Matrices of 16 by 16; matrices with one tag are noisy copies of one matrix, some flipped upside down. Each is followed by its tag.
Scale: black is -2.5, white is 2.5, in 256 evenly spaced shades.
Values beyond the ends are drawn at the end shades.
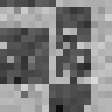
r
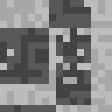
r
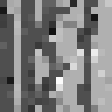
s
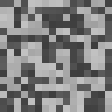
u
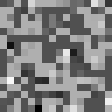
u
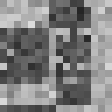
r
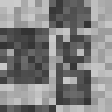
r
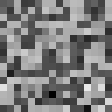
u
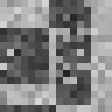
r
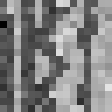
s
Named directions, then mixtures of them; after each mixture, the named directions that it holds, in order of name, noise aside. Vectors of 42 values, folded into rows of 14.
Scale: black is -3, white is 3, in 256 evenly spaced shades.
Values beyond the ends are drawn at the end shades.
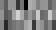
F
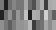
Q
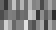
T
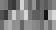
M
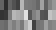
F, M, Q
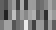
F, M, T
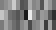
M, Q, T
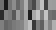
Q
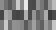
F, Q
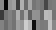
F, Q, T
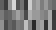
F, M, T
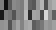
Q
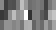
M, Q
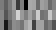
F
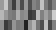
T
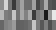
M, Q, T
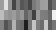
Q, T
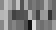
F, M, Q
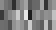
M, Q, T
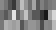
M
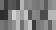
F, M, Q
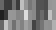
M, Q, T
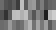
F, M
